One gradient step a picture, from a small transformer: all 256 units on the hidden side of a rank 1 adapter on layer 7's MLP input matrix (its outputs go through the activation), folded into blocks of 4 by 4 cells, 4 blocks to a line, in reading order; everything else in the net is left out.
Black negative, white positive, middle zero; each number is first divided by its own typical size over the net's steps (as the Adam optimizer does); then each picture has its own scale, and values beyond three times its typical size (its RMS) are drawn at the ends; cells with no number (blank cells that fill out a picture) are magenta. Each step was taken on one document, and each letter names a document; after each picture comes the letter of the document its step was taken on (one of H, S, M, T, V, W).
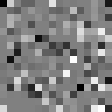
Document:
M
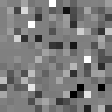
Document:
M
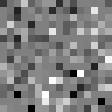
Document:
M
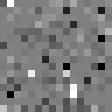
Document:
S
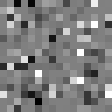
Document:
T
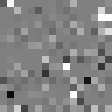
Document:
S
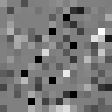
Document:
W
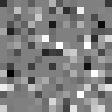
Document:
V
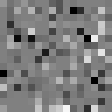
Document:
W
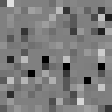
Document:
S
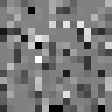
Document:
V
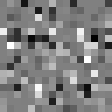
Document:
V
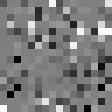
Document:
M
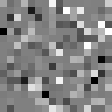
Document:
V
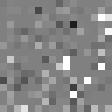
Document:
S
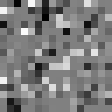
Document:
T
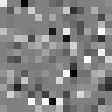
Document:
W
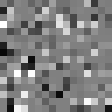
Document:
T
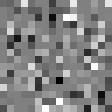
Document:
M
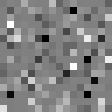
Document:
W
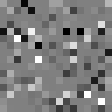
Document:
W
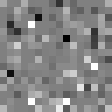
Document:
M
